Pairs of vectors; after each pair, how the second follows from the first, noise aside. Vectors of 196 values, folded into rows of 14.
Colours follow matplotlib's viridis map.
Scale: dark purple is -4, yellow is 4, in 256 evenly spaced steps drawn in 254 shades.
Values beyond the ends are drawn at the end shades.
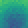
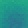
shrunk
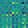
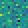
shuffled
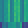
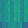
shrunk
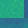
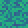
shuffled
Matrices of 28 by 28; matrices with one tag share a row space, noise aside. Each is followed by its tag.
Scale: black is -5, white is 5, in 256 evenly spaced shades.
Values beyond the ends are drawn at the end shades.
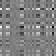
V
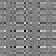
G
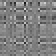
G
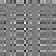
G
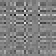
G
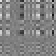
V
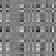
V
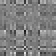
G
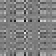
G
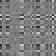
V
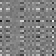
V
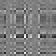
G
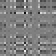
G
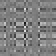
G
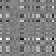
V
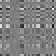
V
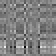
G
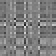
G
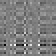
G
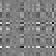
V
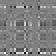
G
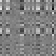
V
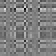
G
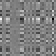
V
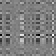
V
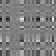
V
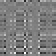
G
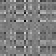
G
